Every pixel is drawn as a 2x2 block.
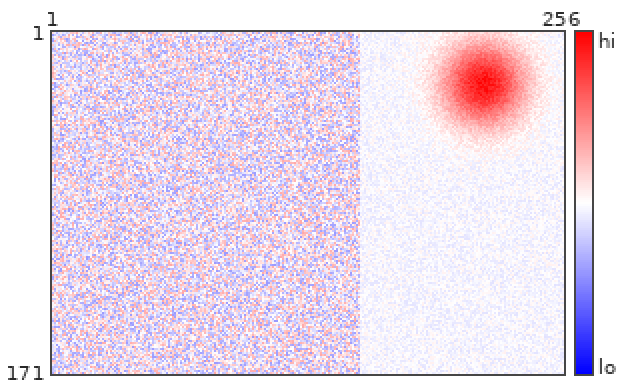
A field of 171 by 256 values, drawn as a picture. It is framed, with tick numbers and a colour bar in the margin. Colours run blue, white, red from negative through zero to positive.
One bump rises in the top right. The right part is calmer, past a seam about 60% of the way across. The ninth with the highest average is the top right. The halves do not mirror each other. There are no regular stripes.
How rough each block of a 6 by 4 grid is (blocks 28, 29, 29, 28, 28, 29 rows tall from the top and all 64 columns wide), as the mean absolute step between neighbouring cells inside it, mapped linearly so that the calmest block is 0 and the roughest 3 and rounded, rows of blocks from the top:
3 3 1 0
3 3 1 0
3 3 1 0
3 3 1 0
3 3 1 0
3 3 1 0
